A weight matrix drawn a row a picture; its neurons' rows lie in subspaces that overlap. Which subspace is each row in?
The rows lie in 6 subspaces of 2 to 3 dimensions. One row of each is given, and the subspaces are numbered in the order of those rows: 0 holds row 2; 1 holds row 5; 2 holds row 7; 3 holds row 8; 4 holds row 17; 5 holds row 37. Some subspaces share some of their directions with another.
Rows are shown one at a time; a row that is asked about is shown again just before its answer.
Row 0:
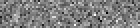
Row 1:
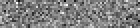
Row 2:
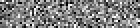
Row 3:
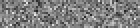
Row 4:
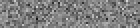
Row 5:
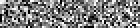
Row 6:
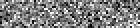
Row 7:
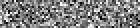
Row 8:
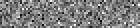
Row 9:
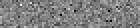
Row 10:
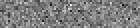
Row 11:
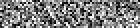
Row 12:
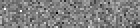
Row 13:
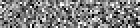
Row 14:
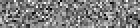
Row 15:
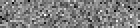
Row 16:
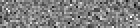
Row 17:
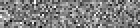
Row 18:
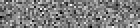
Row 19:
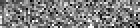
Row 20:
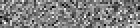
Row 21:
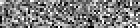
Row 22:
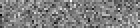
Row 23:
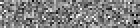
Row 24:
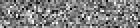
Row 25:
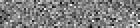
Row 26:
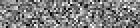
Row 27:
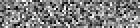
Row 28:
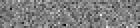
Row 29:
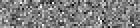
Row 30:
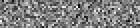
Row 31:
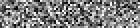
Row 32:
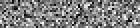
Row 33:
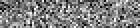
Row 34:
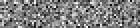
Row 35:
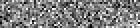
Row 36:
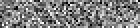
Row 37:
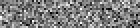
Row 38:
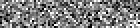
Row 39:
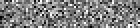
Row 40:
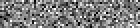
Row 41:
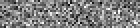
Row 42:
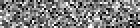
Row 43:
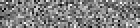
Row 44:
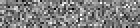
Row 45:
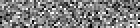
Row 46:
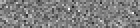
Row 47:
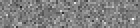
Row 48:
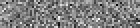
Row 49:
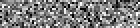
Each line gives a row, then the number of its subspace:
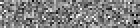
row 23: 5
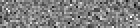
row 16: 2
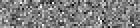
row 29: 3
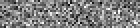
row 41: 5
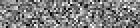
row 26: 5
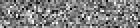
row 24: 2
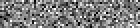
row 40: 4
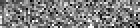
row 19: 1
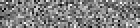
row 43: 0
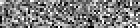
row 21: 1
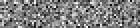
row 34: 4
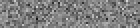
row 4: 2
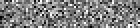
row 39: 0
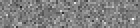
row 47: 3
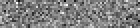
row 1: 2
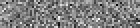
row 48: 0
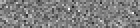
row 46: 1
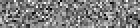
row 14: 2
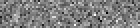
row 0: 3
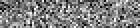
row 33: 0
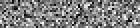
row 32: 5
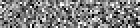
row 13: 0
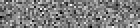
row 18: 0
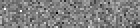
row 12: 4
